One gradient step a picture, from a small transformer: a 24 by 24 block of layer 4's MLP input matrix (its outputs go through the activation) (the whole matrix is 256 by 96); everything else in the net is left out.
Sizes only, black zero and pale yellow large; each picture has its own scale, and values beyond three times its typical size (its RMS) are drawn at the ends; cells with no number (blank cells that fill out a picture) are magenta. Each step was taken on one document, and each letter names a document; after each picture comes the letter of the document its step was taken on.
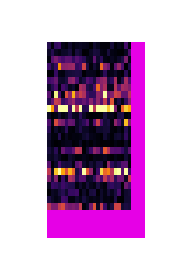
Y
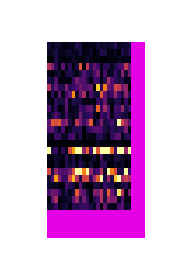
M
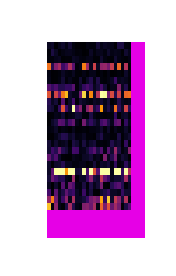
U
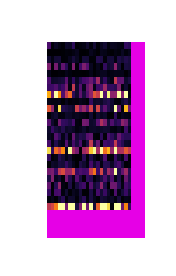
U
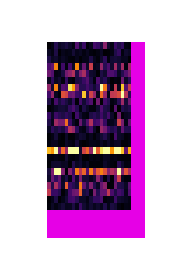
M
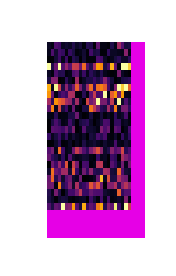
U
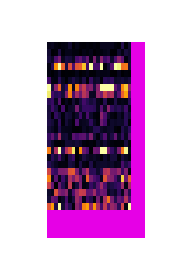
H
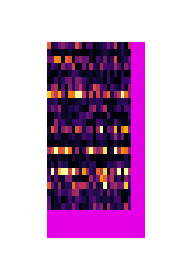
H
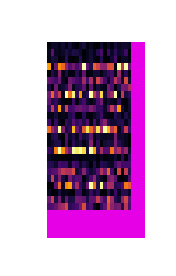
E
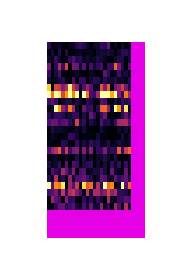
H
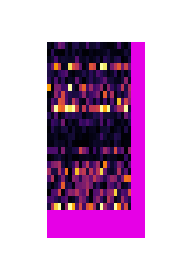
Y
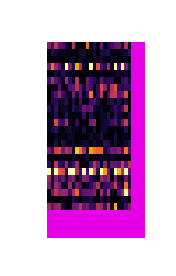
Y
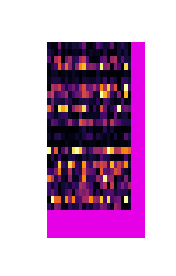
H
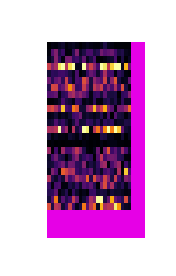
E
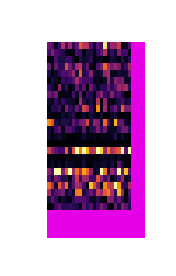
M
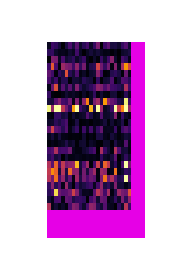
Y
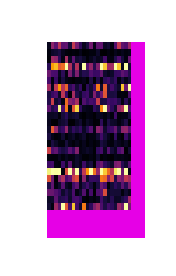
Y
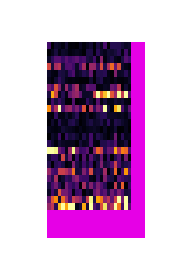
U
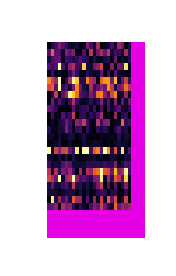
H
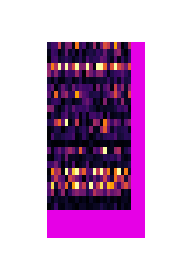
M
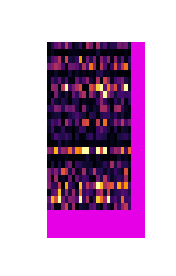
H
